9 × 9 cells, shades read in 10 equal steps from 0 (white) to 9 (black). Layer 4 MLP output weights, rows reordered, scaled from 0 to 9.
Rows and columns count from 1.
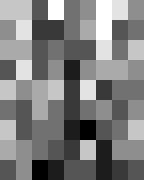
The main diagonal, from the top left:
2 1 6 4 7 5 6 4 6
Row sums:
24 38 37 39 36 45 48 43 60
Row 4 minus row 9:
0 -3 -3 -4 2 -2 -5 -4 -2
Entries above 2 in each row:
4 7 7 8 6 9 7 8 9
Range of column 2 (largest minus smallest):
5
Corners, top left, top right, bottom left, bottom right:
2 4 6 6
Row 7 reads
2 6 5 5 8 9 6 5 2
